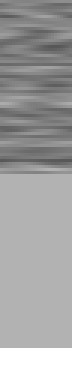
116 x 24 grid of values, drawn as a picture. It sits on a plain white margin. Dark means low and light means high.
The table splits into 2 rows of 1 panel. Panel 1,1: middling, streaked across. Panel 2,1: high, flat.
